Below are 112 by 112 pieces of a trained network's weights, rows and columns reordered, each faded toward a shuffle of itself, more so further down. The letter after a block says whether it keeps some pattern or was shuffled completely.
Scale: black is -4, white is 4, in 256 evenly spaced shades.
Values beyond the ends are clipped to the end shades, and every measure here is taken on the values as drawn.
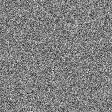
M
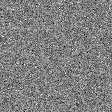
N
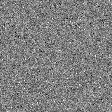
M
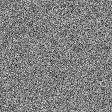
N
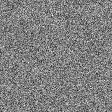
N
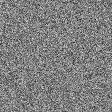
N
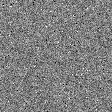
N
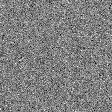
M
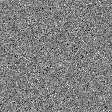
M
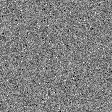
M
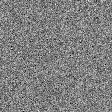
M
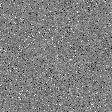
N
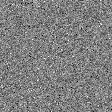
M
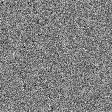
N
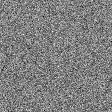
N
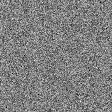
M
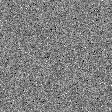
N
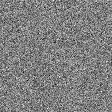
N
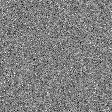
M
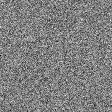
N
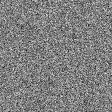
N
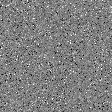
N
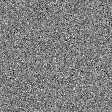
N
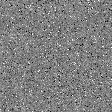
N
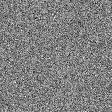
N
